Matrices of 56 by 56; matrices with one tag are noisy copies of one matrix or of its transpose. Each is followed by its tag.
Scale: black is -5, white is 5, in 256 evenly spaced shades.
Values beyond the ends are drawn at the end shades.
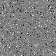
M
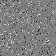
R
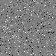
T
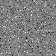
T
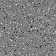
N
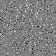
T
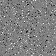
N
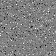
N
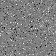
N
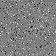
N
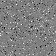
N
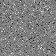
R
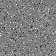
N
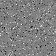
N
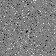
N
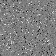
R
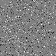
T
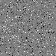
T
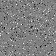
N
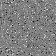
M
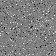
N
